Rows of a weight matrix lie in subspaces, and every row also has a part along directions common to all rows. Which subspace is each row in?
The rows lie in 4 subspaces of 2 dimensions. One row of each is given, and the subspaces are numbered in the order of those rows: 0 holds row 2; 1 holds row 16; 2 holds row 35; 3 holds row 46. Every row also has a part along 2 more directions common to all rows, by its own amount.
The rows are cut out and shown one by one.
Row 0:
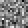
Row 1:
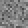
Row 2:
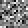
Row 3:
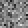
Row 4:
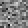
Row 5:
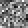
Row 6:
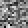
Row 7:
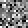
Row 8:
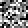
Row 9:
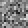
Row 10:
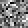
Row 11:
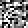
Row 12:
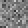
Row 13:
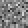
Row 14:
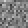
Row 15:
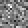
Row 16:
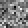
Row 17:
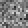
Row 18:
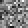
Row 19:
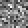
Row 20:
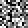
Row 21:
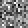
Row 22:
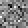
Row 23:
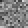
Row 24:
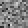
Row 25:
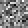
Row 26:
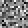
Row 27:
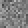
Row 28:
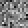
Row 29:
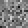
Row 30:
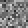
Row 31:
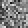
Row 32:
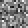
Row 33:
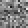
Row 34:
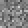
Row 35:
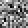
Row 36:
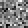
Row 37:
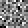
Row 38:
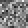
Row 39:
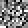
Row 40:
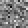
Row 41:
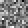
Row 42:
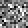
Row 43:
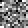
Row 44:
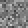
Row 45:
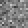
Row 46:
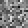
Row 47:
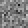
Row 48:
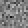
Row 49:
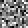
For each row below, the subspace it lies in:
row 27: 0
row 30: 0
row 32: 2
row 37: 3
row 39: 3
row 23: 1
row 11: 1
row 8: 1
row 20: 3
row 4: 1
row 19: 2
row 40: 2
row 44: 0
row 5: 0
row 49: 2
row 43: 1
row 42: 2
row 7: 0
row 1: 2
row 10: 0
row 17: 1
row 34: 3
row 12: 0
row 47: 1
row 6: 1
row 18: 3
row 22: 2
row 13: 2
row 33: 2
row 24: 1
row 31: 0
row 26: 2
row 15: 2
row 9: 1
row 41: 2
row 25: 0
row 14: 0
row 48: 0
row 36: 1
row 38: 0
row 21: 3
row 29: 3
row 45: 3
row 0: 2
